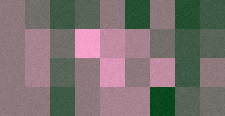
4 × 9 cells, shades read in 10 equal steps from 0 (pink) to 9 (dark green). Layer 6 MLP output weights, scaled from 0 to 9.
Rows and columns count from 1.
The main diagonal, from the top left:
4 3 6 4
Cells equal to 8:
2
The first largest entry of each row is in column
6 8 8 7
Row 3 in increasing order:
1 2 3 4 4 4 4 6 7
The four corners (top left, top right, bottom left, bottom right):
4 7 4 5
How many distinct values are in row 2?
7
